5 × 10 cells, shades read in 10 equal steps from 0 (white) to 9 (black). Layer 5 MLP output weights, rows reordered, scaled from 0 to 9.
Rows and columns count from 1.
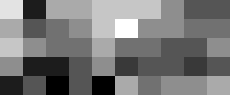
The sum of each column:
18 32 30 24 20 17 22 24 28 24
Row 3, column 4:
5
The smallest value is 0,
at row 2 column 6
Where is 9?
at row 5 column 3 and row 5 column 5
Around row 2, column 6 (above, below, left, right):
2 5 2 4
